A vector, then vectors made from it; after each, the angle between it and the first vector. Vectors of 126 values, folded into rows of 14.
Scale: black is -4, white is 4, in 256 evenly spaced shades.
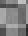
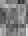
nearly opposite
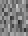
orthogonal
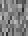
orthogonal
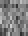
partly aligned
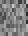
partly opposed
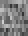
partly aligned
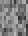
partly aligned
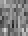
partly opposed
